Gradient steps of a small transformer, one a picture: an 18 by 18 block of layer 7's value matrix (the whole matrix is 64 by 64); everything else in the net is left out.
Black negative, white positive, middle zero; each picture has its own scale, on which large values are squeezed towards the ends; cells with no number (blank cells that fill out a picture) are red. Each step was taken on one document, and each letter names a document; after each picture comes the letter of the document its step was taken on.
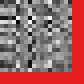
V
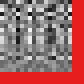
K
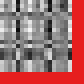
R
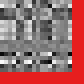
R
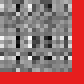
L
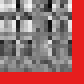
R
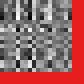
K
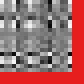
R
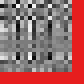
V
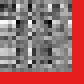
V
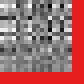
R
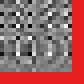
L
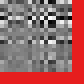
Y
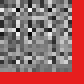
L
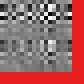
Y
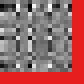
V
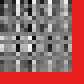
L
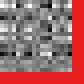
R
